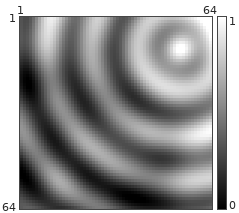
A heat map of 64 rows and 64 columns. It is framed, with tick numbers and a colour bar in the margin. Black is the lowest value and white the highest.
There is an overall slope up to the top right. Neither half mirrors the other. Concentric rings centre on the top right. The top right is the ninth with the highest average.
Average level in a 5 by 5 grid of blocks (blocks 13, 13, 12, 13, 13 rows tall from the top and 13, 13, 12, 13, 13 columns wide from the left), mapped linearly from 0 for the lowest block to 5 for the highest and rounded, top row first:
33245 / 11144 / 11223 / 11223 / 01013
